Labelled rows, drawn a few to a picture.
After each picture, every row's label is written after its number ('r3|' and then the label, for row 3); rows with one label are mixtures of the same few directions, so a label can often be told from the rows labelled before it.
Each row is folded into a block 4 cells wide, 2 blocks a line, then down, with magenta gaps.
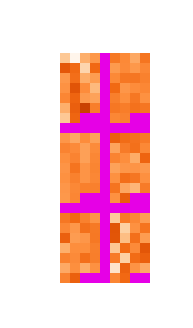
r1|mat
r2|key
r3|mat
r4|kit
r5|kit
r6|kit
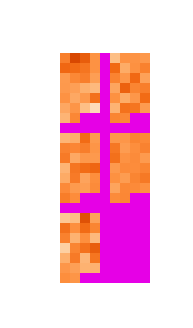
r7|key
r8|kit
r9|key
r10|kit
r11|key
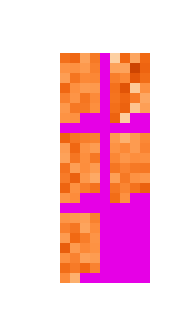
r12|key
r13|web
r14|kit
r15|key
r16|kit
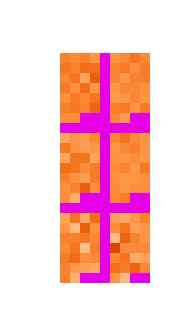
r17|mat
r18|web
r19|kit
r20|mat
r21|web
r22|kit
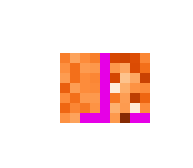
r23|kit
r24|kit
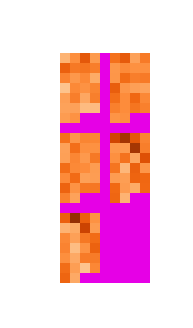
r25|key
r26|key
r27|kit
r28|mat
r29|mat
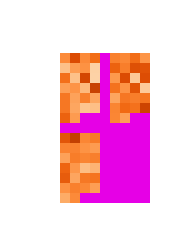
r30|mat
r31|mat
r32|key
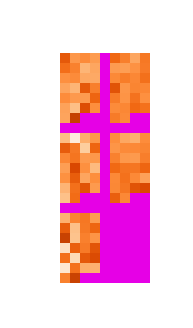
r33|web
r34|key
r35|mat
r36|key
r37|kit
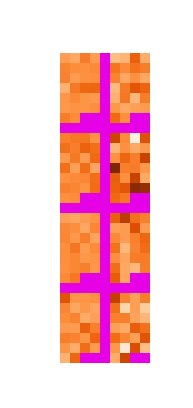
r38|key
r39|key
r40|mat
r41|key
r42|mat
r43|mat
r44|web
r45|web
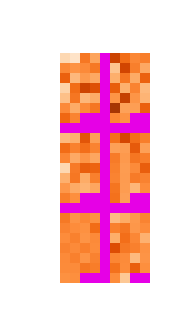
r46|key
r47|kit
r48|key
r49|mat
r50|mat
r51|kit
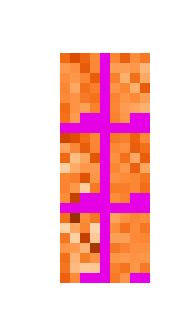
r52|mat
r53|mat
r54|kit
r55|mat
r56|mat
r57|web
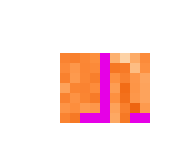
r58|kit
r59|mat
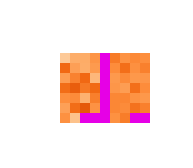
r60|kit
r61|web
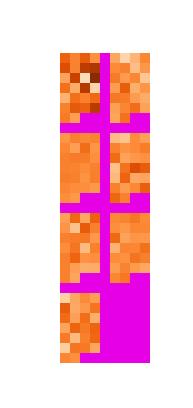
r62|mat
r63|mat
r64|web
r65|key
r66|web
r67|kit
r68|kit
